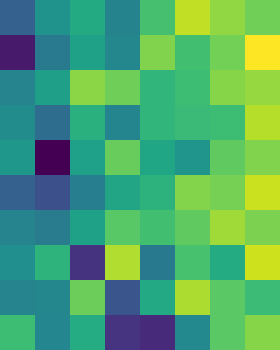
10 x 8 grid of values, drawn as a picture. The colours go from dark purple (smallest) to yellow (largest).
Odd patch: rougher, in the bottom middle. Roughest part: bottom middle. Slope: up to the right. Ninth with the highest average: top right.
